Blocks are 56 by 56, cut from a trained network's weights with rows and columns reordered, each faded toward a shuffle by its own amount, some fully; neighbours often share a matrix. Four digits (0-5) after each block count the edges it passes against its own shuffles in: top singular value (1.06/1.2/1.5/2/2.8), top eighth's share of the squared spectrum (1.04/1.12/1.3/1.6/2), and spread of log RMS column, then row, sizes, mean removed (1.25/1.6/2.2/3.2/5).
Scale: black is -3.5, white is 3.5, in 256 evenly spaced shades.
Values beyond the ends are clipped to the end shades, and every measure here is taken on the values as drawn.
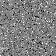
0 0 0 0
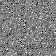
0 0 0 0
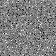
0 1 0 0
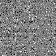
1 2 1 0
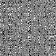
2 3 3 0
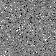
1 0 0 0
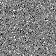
0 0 0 0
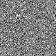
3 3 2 1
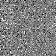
2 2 2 0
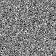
0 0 0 0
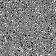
0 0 0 0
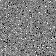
0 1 0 0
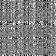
4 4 1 3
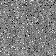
0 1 0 0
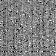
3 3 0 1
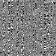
2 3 3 0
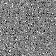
0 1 0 0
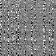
2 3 4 0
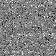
1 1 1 0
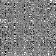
2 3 3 0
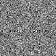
2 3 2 1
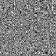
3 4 2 1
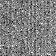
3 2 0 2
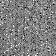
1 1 0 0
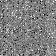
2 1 0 1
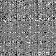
3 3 0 3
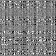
4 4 1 4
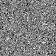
1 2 0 1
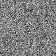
1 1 0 0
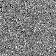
1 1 0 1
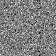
2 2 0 0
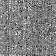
3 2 0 2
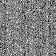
2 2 0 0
